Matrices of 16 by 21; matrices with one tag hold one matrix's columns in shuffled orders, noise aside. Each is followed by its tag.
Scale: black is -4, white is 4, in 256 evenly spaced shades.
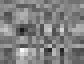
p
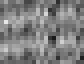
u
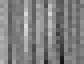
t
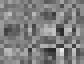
p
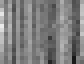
t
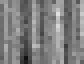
t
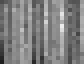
t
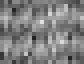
u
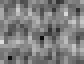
u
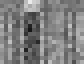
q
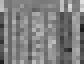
q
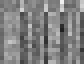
q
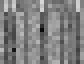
q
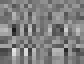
p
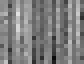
t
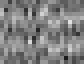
u
